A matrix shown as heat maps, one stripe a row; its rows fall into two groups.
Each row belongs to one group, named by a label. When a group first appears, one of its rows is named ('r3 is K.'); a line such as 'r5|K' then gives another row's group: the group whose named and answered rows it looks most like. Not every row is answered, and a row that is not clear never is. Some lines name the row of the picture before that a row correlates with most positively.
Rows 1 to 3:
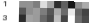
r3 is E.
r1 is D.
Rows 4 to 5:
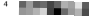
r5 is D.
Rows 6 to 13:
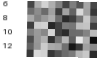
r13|E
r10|D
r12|D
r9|E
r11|E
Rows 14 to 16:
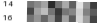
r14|E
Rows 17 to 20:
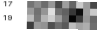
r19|D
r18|D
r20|E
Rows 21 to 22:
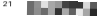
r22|E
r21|D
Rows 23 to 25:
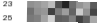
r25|D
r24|E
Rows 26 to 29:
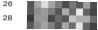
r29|E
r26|D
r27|E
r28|E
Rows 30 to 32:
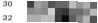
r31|D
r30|E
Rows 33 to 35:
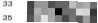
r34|E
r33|E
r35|D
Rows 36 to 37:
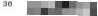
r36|D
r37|E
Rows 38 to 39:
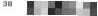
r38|E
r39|E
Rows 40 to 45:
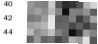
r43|D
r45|E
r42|D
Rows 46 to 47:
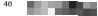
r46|D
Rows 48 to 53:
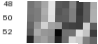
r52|E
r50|D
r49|D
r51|D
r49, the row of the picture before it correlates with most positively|47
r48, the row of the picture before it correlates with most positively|47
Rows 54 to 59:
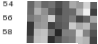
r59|E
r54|E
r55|E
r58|E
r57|E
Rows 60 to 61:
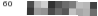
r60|E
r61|E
